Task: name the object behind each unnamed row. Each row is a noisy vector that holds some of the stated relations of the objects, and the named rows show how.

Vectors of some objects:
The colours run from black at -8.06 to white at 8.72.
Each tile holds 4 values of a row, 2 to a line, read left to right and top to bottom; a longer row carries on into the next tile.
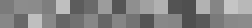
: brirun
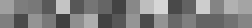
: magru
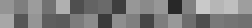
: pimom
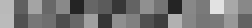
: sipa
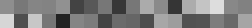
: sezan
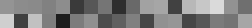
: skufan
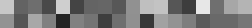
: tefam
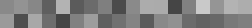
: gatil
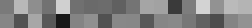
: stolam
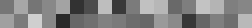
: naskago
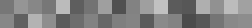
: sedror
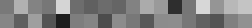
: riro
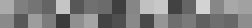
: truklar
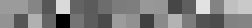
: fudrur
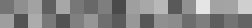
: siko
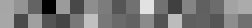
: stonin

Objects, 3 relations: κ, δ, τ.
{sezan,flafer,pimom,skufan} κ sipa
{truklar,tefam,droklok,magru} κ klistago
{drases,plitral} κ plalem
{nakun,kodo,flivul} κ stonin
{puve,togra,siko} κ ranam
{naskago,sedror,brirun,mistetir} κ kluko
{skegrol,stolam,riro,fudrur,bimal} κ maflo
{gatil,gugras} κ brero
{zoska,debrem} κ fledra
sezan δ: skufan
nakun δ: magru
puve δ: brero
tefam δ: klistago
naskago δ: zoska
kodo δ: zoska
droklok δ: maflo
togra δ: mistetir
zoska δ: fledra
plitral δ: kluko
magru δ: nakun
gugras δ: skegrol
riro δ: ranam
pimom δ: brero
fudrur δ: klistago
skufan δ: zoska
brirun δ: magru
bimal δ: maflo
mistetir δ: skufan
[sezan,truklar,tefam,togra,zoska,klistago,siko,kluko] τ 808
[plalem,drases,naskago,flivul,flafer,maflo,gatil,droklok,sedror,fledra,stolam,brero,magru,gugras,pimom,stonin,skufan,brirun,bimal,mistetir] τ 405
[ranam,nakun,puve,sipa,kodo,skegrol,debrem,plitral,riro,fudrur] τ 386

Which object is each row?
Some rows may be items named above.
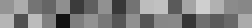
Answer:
zoska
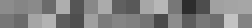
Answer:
kluko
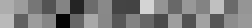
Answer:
fledra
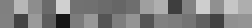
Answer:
skegrol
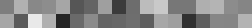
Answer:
mistetir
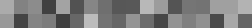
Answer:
brero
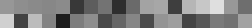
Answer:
skufan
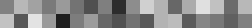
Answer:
togra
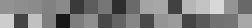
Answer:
skufan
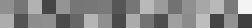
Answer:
ranam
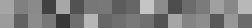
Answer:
plalem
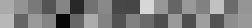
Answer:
fledra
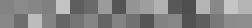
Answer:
brirun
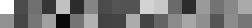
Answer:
klistago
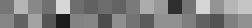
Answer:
riro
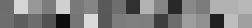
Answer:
maflo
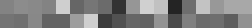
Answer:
droklok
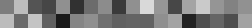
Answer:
kodo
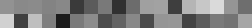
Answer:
skufan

